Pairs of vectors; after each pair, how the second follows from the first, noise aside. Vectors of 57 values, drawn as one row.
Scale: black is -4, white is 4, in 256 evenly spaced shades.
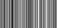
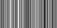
reversed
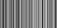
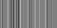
partly zeroed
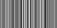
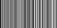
wrapped around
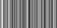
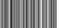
wrapped around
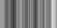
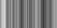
reversed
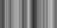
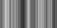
reversed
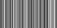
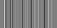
partly zeroed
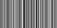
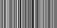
reversed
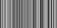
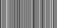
partly zeroed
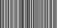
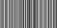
reversed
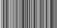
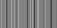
partly zeroed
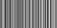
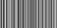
wrapped around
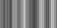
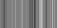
partly zeroed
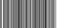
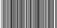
reversed
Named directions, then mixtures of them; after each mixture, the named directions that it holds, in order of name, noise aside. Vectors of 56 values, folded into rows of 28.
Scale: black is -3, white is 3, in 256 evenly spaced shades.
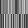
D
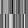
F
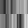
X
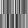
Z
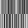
D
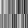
D, F, X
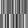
F, Z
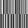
D, Z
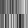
D, F, X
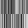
D, X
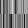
D, F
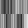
D, X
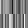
F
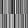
D, F, Z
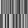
F, Z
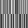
D, Z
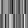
F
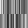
Z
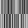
D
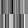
F, X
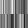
F, X, Z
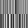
D, Z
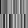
F, Z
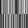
D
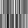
Z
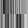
X, Z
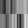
X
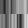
X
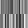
F, X, Z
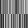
D
